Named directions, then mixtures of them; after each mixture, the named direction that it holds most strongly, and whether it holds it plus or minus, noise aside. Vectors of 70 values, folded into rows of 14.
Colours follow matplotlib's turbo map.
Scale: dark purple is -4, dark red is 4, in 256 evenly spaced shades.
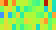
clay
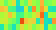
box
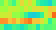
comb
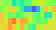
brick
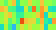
box, plus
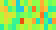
box, plus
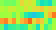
comb, plus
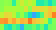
comb, plus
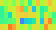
box, minus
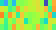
clay, minus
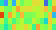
clay, minus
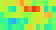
brick, minus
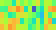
box, minus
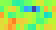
brick, plus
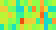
box, plus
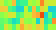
box, plus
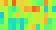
brick, minus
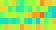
comb, minus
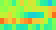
comb, plus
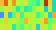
clay, plus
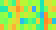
box, minus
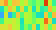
clay, plus
